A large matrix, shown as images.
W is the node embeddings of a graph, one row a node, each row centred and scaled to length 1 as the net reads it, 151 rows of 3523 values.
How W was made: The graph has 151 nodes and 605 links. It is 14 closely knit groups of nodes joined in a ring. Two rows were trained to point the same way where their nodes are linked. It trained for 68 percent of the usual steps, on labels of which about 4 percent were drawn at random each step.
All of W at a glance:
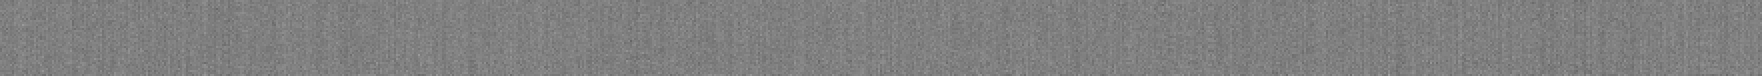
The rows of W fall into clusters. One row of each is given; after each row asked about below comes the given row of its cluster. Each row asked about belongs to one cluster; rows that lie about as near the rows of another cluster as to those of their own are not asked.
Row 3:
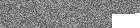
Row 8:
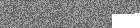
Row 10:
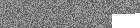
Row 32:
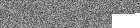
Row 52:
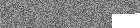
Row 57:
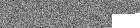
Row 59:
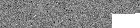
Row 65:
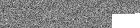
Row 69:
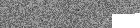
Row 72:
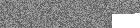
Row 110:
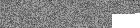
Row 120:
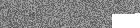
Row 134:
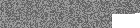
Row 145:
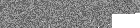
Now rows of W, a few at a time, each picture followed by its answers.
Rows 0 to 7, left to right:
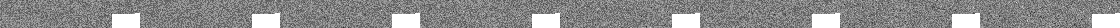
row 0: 134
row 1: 8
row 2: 145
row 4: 57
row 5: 145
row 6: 120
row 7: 3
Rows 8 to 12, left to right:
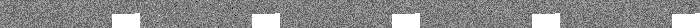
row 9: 3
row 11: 10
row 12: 52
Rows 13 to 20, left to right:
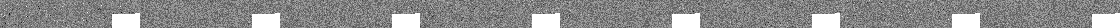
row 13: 72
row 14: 110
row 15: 65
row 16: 65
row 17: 32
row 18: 110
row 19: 57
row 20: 120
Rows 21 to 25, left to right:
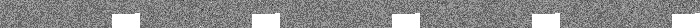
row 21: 72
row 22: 65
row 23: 57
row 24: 69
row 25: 8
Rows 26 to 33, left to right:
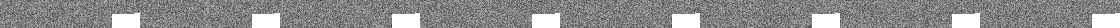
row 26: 8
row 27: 134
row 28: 10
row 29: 3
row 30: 10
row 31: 69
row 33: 10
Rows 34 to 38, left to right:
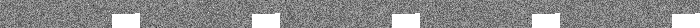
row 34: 72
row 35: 69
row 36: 65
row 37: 57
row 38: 65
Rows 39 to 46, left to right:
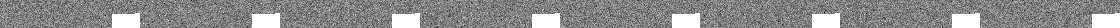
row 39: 57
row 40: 59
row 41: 134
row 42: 120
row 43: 3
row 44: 72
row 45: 59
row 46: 32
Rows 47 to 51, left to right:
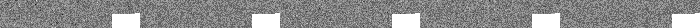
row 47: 134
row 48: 72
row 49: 10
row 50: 134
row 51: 32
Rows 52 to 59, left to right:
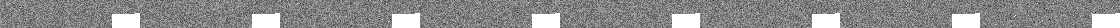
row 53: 32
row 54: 110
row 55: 145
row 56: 59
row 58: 3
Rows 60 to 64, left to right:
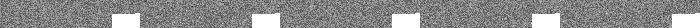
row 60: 110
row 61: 69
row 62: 145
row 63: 69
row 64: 32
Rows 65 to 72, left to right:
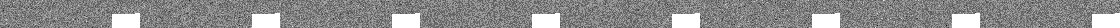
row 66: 110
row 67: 134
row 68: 120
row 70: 110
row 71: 32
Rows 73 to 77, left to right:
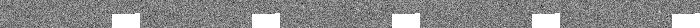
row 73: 65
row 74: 120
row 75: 69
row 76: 72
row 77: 110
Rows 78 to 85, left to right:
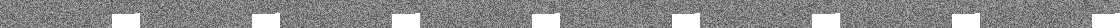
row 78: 32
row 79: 57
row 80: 59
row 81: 52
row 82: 110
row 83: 145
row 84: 52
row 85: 69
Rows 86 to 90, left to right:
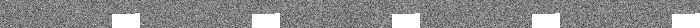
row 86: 10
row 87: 65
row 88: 69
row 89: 120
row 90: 59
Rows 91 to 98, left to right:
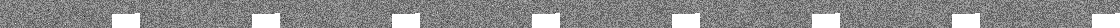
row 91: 52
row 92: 110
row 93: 3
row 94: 145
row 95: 72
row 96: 59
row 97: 10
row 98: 57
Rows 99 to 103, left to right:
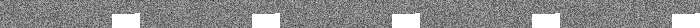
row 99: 8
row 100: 8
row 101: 10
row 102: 120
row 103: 120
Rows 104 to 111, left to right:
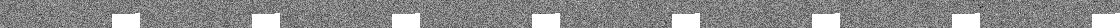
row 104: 3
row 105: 32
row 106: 120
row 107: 10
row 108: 72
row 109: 69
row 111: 145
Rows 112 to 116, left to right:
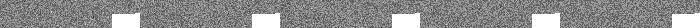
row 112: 145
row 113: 120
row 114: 110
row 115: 8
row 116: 8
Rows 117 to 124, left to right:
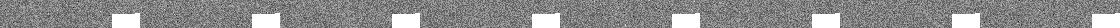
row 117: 69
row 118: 52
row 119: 3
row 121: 120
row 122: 134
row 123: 10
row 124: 120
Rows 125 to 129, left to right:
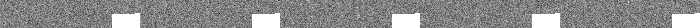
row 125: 52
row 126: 52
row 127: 120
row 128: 65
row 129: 52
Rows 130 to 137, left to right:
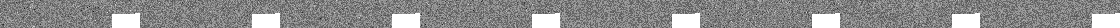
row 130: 145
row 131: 65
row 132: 145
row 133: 134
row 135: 10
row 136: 8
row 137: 59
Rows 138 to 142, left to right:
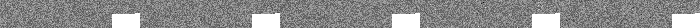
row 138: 52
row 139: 65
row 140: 145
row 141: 145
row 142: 8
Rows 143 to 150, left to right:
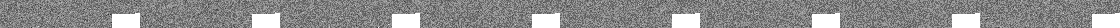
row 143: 3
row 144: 69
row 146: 8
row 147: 65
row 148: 57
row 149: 57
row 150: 134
